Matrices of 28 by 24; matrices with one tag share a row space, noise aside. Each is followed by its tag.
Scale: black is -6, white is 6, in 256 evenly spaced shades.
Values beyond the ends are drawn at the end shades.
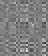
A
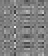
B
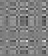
A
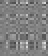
A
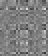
A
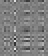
B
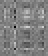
B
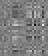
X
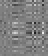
X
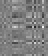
X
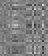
X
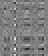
B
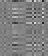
X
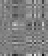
X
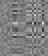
X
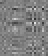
X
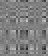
A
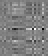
X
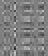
B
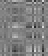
X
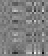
X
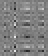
B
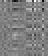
X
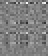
A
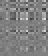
A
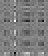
B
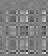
A
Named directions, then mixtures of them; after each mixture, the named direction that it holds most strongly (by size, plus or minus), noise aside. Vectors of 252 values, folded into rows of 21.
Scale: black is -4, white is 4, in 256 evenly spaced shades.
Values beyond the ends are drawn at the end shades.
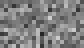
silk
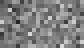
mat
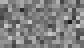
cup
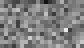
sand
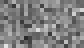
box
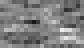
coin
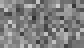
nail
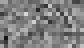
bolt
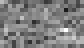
coin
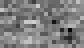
coin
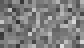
mat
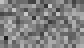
bolt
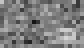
coin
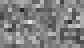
cup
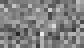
silk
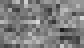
coin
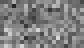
box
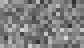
nail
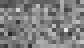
sand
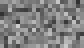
cup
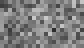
nail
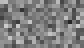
cup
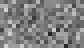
nail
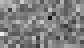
silk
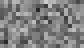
bolt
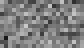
bolt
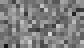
box
